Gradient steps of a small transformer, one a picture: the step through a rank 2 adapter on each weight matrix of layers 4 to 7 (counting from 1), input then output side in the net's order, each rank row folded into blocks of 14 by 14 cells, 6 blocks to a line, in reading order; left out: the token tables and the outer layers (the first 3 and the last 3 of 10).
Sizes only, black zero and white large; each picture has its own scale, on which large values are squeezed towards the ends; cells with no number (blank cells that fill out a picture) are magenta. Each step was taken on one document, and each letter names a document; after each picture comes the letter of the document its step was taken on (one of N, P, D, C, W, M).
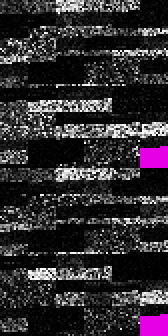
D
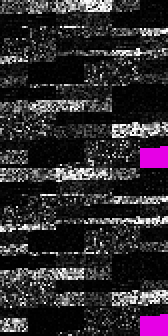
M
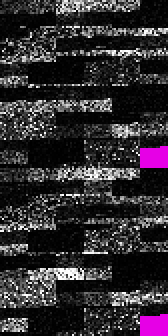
D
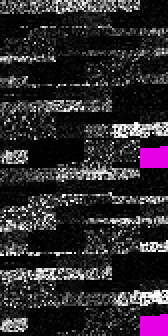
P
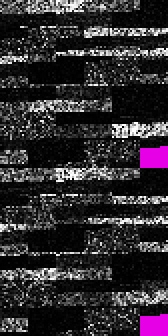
M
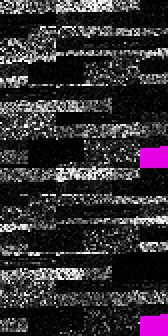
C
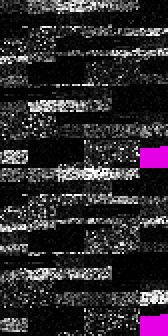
D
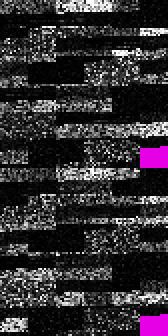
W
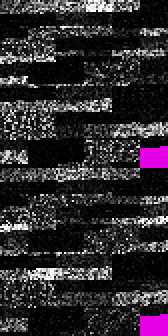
P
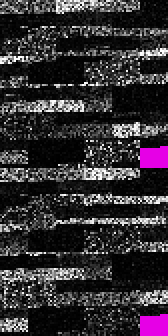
P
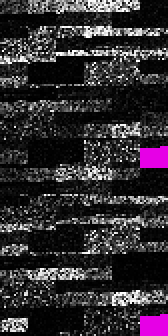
C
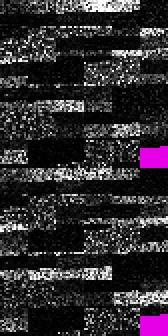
P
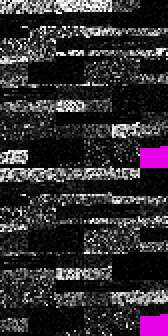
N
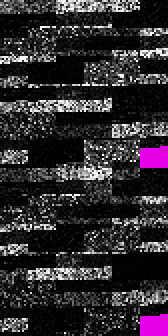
D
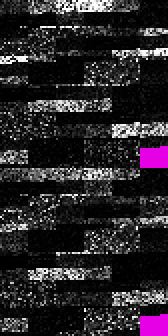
D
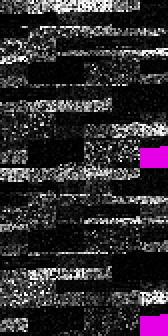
D
